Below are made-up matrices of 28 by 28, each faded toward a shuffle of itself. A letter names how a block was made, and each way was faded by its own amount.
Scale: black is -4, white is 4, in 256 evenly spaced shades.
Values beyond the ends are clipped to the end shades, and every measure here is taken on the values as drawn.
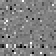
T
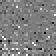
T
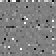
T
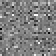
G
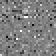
T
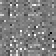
T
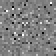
T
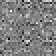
G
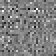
G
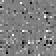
T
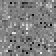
T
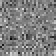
G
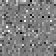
T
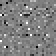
T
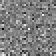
G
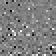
T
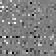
T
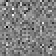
G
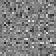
G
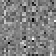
G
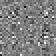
G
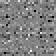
T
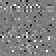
T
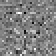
G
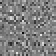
G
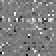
T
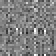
G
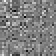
G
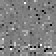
T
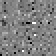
T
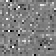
T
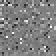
T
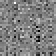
G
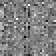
G
